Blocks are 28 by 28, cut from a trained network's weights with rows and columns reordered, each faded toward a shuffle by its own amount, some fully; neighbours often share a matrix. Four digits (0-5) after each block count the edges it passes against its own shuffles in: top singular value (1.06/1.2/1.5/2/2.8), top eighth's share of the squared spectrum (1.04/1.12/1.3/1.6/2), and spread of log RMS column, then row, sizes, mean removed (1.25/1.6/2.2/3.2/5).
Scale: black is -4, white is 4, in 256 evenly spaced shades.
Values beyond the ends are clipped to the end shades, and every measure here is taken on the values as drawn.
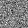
0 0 0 0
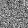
0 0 0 0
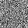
0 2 0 0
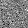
0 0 0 0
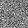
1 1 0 0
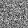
1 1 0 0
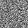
2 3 1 1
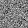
0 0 0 0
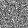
0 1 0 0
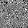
1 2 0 1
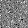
0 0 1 0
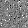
1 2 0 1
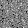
0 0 0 0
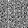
3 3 1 1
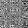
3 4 2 3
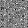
2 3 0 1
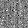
1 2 0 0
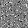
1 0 0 0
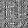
3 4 1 2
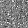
1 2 0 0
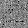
2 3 0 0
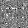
2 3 0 1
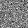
1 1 0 0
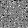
1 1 0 0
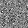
0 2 0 0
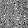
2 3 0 1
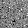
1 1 0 0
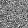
1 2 0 1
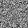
1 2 0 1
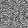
2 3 0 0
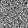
0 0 0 0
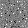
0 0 0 0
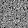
2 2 0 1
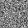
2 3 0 0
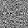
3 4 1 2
